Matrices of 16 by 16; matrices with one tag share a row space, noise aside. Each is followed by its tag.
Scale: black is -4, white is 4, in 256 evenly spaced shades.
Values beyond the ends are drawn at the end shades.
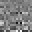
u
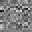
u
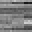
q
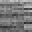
q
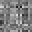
u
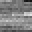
q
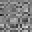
u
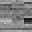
q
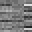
q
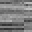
q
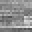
q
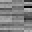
q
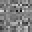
u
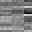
q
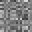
u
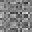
u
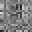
u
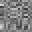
u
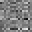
u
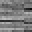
q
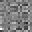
u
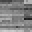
q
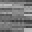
q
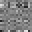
u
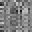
u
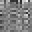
u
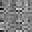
u
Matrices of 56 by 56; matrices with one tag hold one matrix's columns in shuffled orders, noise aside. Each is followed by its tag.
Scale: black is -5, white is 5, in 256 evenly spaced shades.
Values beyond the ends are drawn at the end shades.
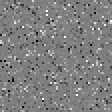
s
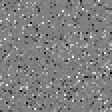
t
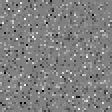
t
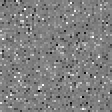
t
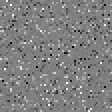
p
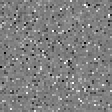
p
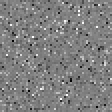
s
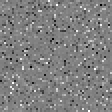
p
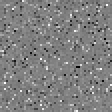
p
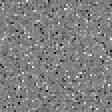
t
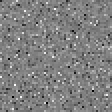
t
